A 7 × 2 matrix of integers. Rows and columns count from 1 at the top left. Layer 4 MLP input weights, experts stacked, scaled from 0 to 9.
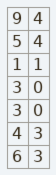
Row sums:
13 9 2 3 3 7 9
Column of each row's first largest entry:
1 1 1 1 1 1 1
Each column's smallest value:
1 0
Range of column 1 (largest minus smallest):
8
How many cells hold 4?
3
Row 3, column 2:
1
